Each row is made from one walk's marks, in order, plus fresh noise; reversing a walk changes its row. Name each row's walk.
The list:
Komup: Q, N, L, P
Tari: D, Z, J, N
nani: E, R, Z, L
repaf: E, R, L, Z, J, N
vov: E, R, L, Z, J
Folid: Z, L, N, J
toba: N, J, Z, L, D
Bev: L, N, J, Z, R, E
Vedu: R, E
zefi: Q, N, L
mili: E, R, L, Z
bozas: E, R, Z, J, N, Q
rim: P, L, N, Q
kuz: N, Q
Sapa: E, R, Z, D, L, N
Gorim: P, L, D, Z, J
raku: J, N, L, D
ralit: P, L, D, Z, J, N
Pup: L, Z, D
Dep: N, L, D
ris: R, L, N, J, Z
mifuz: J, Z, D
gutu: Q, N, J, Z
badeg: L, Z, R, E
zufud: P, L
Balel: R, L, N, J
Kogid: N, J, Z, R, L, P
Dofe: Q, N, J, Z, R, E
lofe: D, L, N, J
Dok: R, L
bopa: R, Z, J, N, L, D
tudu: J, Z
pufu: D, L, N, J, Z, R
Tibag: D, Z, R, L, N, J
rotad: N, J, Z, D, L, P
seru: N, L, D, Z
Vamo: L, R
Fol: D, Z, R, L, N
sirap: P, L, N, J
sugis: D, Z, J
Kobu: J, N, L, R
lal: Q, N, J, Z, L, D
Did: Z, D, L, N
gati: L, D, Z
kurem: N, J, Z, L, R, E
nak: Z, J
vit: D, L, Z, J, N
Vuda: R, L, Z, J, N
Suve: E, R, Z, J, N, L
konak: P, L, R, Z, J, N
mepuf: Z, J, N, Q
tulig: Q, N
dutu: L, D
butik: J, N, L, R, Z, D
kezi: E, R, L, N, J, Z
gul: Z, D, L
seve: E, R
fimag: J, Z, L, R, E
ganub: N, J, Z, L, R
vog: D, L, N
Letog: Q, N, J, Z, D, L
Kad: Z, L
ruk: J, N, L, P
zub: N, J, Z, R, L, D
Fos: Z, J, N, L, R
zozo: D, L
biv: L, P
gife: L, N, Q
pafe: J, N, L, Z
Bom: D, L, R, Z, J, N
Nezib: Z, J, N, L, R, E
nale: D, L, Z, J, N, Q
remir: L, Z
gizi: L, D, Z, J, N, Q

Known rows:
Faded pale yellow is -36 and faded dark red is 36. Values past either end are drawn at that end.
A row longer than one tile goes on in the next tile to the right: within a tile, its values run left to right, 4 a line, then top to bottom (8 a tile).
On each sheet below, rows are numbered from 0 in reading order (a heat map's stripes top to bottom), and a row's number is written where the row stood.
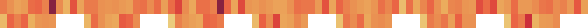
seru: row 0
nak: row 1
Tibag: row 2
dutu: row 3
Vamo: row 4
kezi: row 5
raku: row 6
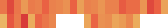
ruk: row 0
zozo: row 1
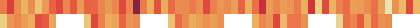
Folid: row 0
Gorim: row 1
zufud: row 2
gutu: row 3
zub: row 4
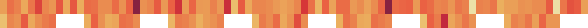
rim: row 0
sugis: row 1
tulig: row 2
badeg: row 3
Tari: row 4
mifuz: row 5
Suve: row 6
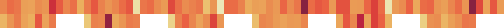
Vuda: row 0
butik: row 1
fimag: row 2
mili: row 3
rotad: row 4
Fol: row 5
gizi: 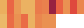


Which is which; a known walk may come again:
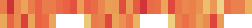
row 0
lofe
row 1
Did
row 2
fimag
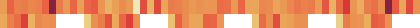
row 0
pafe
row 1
Bev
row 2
nak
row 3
dutu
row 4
Tibag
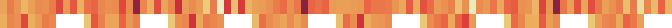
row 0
gife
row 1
Gorim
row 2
lal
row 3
mili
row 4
Dep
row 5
kurem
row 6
ralit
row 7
ganub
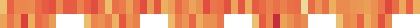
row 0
nale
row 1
Balel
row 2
rim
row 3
mifuz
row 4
badeg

